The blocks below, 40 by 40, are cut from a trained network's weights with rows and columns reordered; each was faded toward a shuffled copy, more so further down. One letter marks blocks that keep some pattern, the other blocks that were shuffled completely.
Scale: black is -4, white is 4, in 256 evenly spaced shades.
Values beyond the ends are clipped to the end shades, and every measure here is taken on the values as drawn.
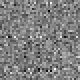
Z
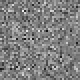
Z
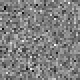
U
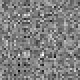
Z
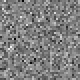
U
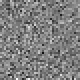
Z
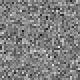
U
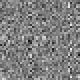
Z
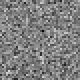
Z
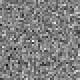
U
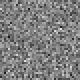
U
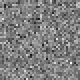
U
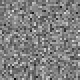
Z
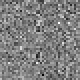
Z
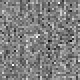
Z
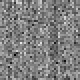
Z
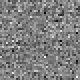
Z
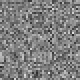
Z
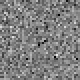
U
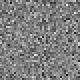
Z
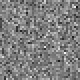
U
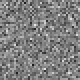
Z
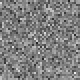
U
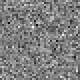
U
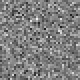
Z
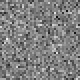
U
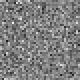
U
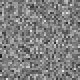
Z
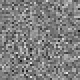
Z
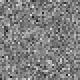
U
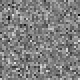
Z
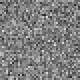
U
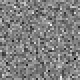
U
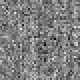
Z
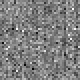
Z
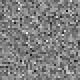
U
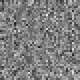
Z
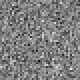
U
